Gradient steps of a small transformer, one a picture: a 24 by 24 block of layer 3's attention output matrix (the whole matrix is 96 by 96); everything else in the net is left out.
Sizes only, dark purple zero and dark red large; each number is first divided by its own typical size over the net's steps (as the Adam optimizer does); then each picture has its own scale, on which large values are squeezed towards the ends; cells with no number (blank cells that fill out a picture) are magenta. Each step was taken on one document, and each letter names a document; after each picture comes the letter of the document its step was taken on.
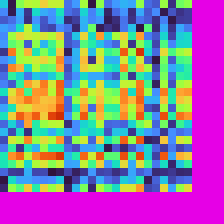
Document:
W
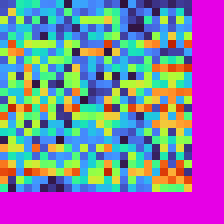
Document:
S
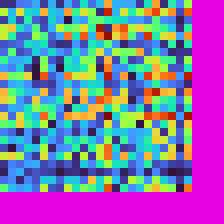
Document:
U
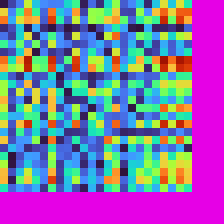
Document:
S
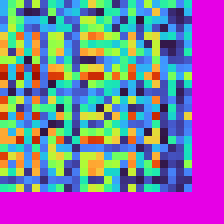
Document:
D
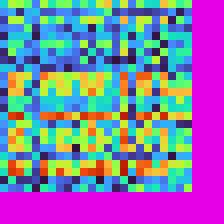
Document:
W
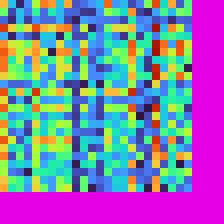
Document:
D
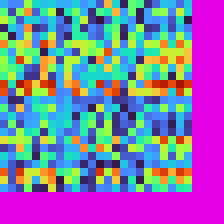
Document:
S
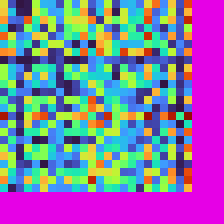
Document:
U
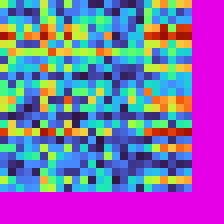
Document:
D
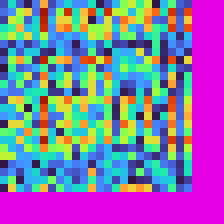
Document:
D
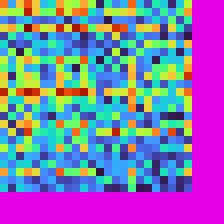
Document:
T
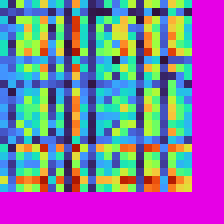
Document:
T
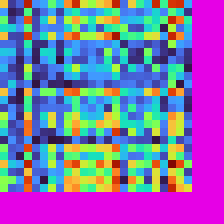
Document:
T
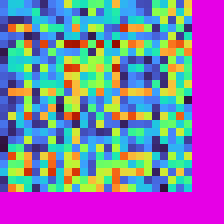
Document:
S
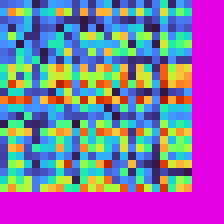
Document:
W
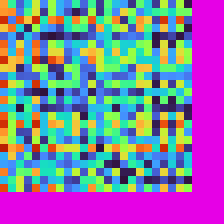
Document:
S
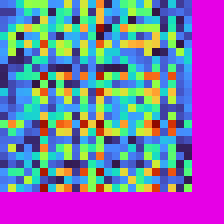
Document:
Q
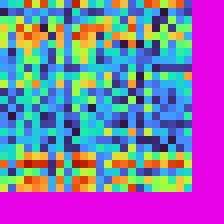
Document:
T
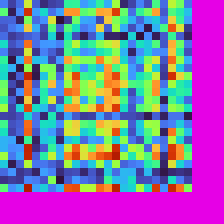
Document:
T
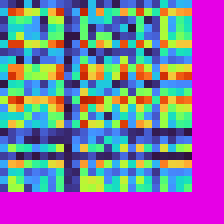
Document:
W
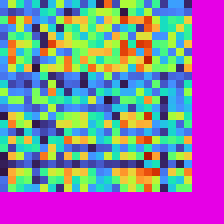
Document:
S
